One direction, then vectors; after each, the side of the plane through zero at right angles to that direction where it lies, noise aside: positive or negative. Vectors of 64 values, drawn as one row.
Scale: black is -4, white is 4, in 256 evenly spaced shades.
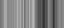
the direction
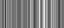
negative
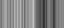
positive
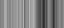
positive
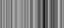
positive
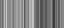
positive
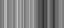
positive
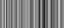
positive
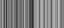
negative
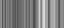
negative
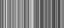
positive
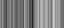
negative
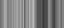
positive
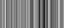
positive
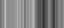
positive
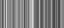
positive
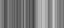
negative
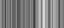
negative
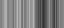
positive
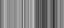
positive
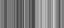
negative
